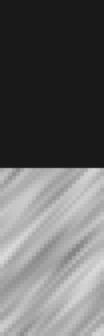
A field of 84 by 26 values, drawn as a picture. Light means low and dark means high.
It is made of 2 by 1 panels. Panel 1,1: very high, flat. Panel 2,1: low, slanting up to the right.
